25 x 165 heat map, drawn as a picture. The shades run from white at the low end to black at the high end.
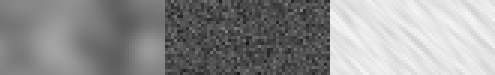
The table splits into one row of 3 panels. Panel 1,1: middling, smooth. Panel 1,2: high, fine-grained. Panel 1,3: very low, slanting down to the right, faint in contrast.
